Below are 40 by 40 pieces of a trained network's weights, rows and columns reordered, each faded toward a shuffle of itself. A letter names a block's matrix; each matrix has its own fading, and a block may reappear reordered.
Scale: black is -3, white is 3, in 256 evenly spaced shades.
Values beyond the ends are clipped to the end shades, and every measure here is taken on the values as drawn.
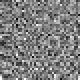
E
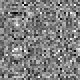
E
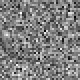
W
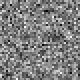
W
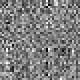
E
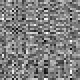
E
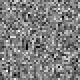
W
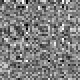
E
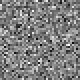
W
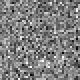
W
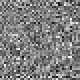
E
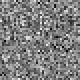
W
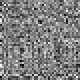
E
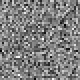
W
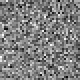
W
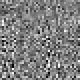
E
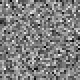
W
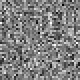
W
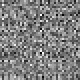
E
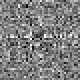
E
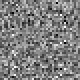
E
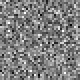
W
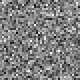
W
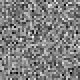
W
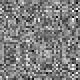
E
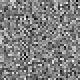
W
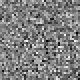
W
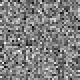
W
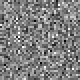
W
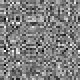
E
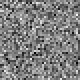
W
